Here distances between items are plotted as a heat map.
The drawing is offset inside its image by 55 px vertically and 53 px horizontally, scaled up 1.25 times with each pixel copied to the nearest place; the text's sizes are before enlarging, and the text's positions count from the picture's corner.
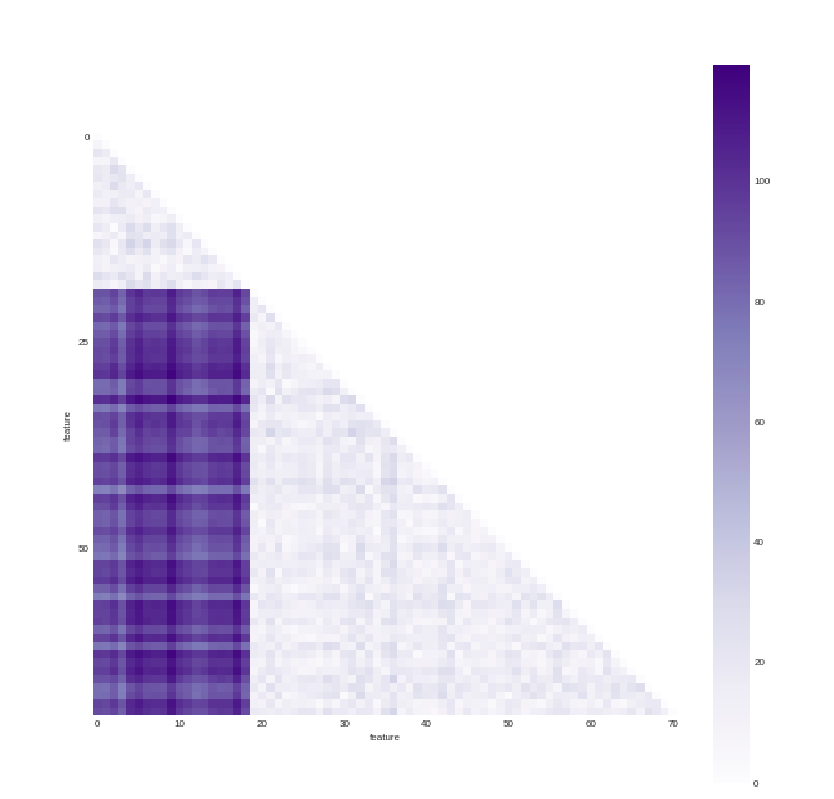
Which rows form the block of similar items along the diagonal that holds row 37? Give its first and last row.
19 to 70
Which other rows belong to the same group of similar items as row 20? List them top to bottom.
19, 21, 22, 23, 24, 25, 26, 27, 28, 29, 30, 31, 32, 33, 34, 35, 36, 37, 38, 39, 40, 41, 42, 43, 44, 45, 46, 47, 48, 49, 50, 51, 52, 53, 54, 55, 56, 57, 58, 59, 60, 61, 62, 63, 64, 65, 66, 67, 68, 69, 70
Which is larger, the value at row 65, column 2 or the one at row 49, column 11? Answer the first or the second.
the first
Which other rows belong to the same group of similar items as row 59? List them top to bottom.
19, 20, 21, 22, 23, 24, 25, 26, 27, 28, 29, 30, 31, 32, 33, 34, 35, 36, 37, 38, 39, 40, 41, 42, 43, 44, 45, 46, 47, 48, 49, 50, 51, 52, 53, 54, 55, 56, 57, 58, 60, 61, 62, 63, 64, 65, 66, 67, 68, 69, 70
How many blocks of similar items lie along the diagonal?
2
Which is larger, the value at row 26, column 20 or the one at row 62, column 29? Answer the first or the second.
the second
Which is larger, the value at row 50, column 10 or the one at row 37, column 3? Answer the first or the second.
the first
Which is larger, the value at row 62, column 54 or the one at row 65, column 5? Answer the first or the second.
the second
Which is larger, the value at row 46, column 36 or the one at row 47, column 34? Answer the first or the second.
the first
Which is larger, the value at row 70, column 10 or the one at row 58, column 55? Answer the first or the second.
the first
